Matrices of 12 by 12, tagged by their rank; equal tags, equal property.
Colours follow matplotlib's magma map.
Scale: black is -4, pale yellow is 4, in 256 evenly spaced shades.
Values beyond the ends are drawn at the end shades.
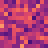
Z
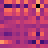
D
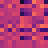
D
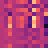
D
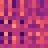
D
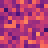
Z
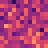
Z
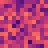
Z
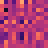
D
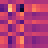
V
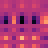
V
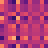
V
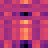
V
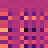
V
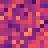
Z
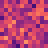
Z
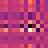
V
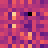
D
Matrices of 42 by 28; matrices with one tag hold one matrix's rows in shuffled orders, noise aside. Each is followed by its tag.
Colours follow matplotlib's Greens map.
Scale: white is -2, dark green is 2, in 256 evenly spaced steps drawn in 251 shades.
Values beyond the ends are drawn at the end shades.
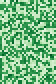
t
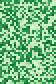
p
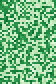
p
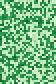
p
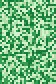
t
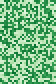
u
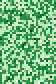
t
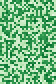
u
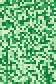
u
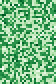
p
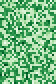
p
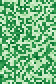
p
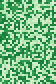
p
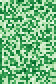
t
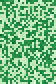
u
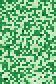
p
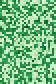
p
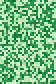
u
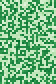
t
